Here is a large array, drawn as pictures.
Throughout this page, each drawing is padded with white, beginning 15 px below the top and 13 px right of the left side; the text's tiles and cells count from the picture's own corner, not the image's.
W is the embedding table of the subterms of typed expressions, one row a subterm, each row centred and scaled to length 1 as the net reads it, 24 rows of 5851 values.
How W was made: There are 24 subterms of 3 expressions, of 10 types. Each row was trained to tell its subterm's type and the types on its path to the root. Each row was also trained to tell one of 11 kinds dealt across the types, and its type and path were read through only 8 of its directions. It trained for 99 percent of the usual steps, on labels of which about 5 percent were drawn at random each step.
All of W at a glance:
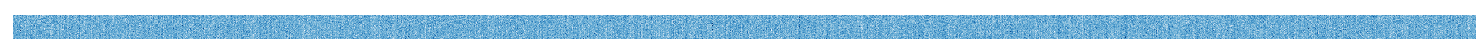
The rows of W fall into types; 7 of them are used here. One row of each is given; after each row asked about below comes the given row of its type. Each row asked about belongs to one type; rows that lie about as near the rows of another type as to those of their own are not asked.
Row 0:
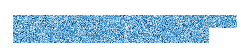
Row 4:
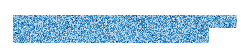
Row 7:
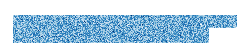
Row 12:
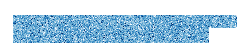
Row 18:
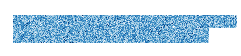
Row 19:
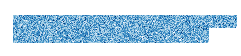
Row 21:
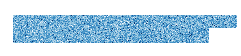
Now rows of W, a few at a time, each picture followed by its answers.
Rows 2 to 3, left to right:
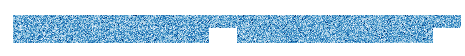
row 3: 7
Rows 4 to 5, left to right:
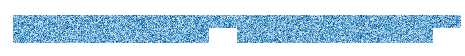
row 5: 0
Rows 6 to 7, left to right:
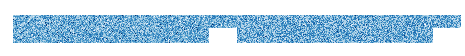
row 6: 7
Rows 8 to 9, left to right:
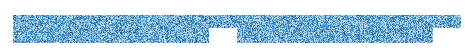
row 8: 0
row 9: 18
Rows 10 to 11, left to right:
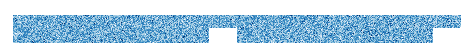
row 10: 19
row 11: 19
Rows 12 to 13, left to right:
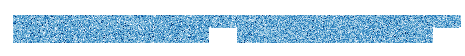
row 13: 18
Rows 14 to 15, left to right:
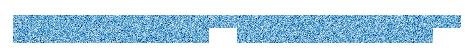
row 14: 19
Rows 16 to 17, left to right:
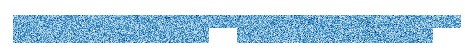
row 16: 18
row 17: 21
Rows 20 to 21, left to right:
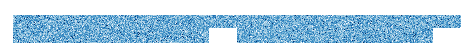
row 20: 7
